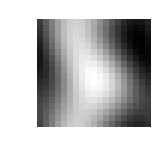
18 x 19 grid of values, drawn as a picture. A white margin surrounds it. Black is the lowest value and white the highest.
Ninth with the lowest average: top right. Average level on the scale: 50%. Ninth with the highest average: centre.
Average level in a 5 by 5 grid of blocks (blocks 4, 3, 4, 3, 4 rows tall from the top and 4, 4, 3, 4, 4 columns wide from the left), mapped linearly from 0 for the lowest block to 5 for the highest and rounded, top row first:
24310 | 14420 | 14541 | 14542 | 24421
